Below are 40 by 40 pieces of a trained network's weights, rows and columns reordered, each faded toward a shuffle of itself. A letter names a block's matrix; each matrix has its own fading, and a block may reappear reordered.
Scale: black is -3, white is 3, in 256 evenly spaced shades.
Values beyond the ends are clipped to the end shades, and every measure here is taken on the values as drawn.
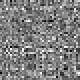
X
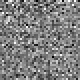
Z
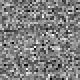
Z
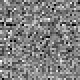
Z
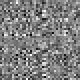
X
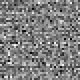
Z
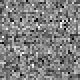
Z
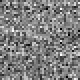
Z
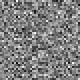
X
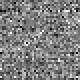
Z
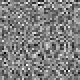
X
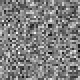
X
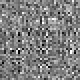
X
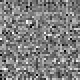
Z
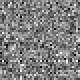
Z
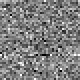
Z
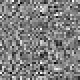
X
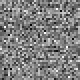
Z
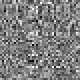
X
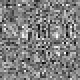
X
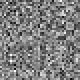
X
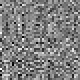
X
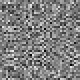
X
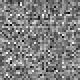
Z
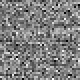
Z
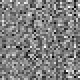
X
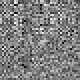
X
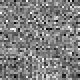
X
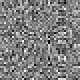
X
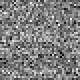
Z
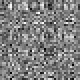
X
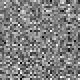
X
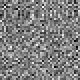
X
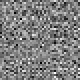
X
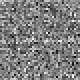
Z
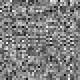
X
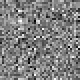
X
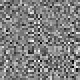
X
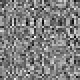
X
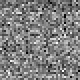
Z
